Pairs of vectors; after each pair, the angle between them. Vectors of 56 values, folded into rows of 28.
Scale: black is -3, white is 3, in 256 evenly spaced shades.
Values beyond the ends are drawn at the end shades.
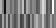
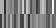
nearly parallel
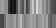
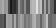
nearly parallel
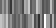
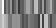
partly aligned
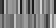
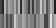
nearly parallel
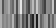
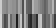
partly aligned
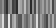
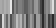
orthogonal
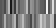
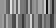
nearly opposite
